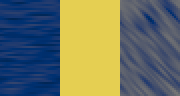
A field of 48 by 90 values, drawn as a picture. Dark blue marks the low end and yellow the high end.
It is made of 1 by 3 panels. Panel 1,1: very low, streaked across, faint in contrast. Panel 1,2: very high, flat. Panel 1,3: low, slanting down to the right.
